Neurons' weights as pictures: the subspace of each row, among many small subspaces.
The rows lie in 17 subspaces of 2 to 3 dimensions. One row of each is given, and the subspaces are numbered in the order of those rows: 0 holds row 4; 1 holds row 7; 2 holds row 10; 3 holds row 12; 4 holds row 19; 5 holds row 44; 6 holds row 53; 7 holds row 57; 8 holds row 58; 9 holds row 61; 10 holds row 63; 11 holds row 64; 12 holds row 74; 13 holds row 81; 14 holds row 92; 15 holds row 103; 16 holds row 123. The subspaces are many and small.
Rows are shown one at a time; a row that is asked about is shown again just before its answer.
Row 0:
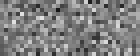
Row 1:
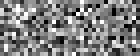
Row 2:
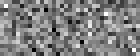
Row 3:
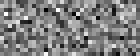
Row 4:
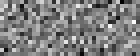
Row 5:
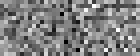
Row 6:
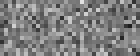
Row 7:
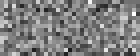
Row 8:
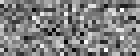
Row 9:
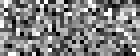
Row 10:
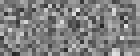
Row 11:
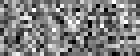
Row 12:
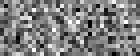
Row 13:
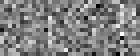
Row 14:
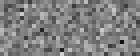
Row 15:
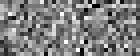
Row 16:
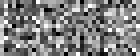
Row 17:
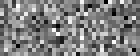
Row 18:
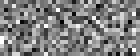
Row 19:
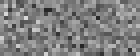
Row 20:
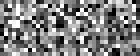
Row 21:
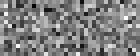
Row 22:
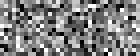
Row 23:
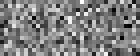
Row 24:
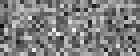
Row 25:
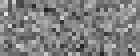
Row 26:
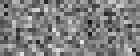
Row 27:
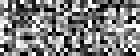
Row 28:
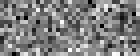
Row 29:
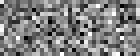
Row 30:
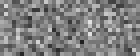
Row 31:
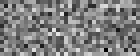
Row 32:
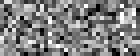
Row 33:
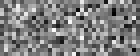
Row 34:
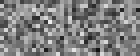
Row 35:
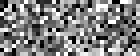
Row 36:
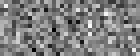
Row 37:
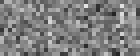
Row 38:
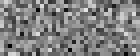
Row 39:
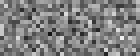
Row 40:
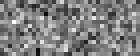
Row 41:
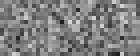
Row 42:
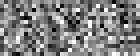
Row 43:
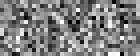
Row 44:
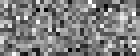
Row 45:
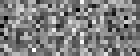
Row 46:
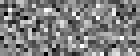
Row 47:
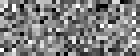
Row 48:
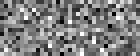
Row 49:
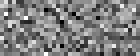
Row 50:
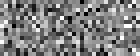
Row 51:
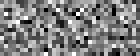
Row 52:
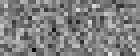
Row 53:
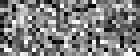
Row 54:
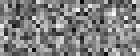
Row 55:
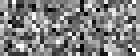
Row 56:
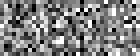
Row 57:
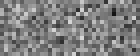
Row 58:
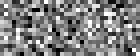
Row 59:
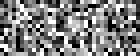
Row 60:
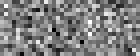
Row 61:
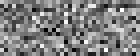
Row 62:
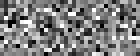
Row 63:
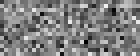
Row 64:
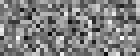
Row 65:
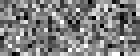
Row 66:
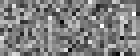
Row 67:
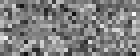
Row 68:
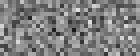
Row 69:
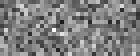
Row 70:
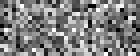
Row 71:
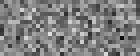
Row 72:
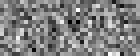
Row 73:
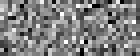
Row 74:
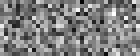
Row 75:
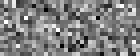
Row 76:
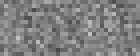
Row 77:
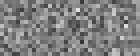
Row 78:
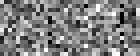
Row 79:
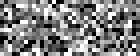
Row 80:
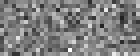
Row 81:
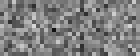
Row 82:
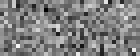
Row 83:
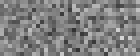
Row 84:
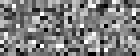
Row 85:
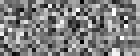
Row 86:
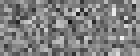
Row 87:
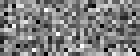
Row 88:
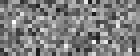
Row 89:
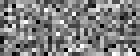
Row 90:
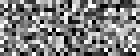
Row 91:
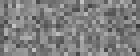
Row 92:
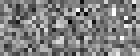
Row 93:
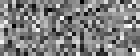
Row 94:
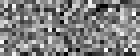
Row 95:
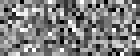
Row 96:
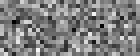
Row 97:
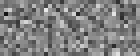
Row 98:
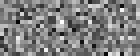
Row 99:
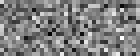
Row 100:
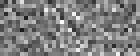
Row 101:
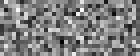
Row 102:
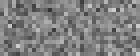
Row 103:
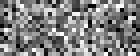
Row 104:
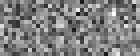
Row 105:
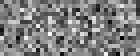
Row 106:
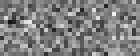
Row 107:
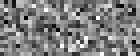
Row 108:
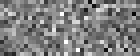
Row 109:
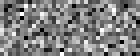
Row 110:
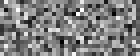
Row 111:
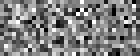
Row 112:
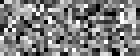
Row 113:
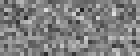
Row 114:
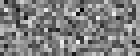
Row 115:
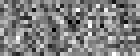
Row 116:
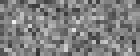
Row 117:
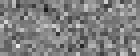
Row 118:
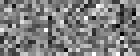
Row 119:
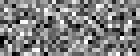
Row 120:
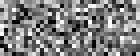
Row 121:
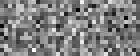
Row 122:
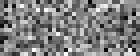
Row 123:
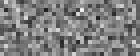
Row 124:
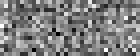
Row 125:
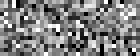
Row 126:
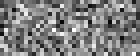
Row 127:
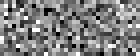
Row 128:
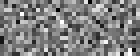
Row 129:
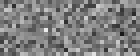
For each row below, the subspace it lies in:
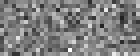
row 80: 3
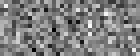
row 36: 3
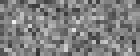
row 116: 6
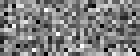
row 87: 2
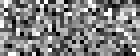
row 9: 8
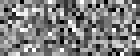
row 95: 13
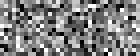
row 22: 15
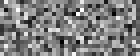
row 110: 16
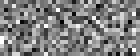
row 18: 6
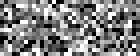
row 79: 6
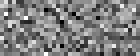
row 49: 13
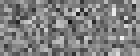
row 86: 14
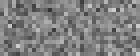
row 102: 13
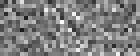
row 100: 13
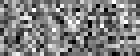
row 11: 3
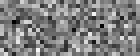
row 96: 15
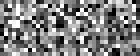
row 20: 12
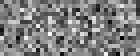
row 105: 11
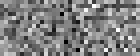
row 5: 0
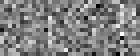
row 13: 9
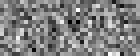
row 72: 5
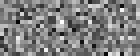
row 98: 15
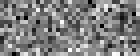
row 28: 5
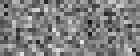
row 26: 8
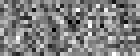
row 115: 3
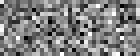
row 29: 9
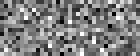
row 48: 0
